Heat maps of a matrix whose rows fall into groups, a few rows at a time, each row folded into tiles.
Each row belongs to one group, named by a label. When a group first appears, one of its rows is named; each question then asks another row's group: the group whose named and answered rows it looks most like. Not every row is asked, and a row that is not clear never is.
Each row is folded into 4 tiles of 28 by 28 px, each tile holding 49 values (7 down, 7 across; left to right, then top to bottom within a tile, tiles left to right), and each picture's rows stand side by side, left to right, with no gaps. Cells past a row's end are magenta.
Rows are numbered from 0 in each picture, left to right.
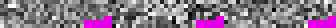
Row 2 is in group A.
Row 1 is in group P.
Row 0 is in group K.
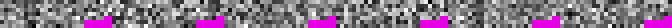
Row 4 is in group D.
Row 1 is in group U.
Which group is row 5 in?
K
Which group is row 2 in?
K
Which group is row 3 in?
P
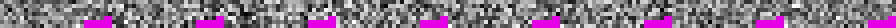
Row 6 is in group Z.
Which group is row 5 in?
U
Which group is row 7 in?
K
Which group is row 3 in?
K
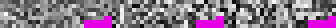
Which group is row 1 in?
P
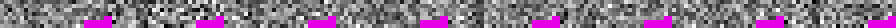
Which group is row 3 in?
K
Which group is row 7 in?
D
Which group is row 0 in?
A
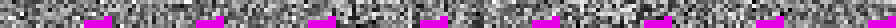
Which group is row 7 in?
K
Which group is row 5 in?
P
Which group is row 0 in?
A
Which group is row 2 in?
Z
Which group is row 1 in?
D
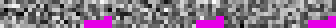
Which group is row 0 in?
K
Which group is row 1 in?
K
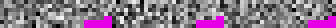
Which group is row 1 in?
P
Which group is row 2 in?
U
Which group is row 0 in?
A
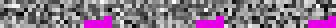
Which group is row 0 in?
K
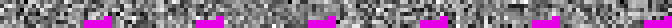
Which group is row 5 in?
U
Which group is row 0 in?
Z
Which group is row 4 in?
D
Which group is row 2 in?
K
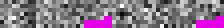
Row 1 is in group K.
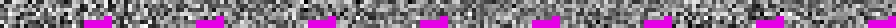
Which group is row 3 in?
Z
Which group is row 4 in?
A
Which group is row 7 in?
A
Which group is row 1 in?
U
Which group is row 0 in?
P
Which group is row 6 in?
P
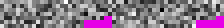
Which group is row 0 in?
U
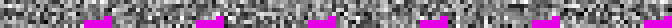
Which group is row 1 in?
D
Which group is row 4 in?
D
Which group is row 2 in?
P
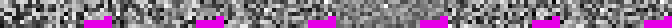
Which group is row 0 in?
P
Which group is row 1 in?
U
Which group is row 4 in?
U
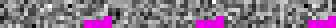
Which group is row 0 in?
Z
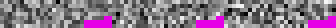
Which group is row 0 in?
U
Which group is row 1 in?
D
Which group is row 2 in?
K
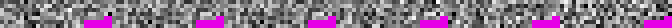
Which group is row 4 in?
D
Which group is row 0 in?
A
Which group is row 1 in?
Z
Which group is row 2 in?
Z
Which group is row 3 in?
Z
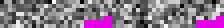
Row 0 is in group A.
